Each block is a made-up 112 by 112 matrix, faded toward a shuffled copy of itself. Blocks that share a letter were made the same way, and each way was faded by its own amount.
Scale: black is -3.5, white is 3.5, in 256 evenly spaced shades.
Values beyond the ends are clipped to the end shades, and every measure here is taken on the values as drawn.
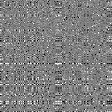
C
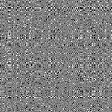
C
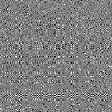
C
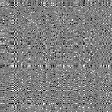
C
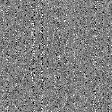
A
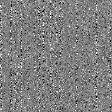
A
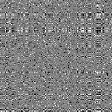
C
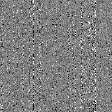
A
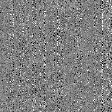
A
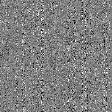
A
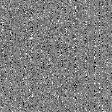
A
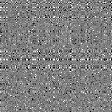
C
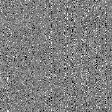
A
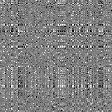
C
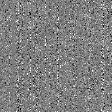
A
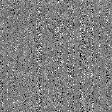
A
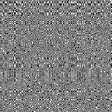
C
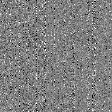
A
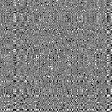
C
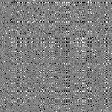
C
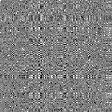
C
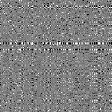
C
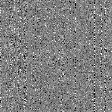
A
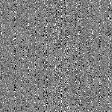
A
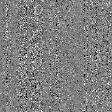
A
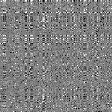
C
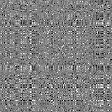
C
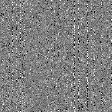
A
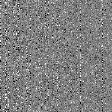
A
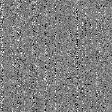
A
